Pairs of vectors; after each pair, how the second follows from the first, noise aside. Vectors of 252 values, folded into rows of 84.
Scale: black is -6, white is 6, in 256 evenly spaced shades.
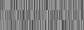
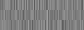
shrunk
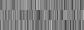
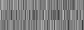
shuffled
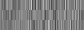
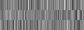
shuffled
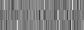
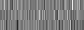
sign-scrambled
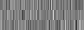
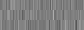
shrunk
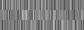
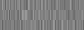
shrunk
